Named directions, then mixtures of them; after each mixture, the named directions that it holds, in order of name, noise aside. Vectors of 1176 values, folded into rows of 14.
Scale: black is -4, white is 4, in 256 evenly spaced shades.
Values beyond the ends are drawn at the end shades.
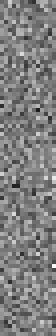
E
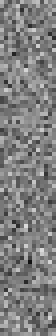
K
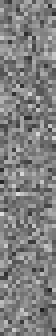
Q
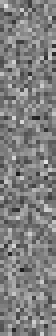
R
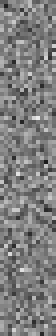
R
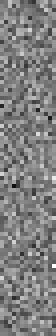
E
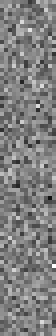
E, K, R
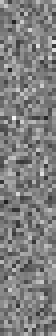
K, Q, R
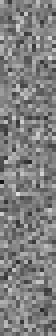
K, Q, R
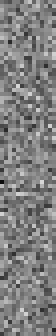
Q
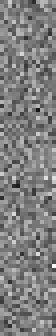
E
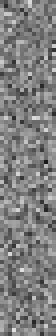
R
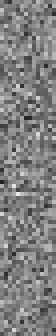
Q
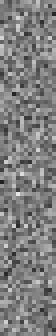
K, Q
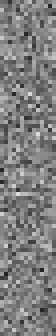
Q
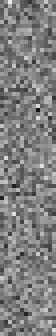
E, Q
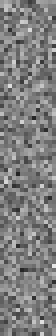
E, R
